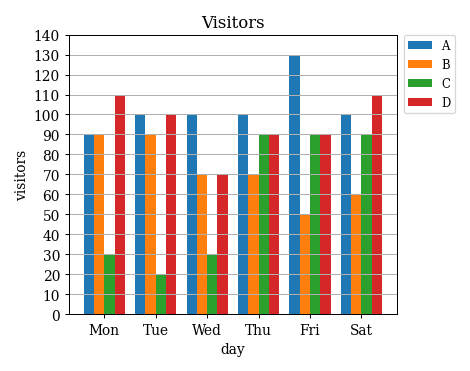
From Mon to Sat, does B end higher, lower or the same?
lower
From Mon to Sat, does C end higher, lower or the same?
higher
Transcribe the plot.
Title: Visitors
x-axis: day, ticks Mon Tue Wed Thu Fri Sat
y-axis: visitors, ticks 0 10 20 30 40 50 60 70 80 90 100 110 120 130 140
Legend: A, B, C, D
Values:
A: 90 100 100 100 130 100
B: 90 90 70 70 50 60
C: 30 20 30 90 90 90
D: 110 100 70 90 90 110
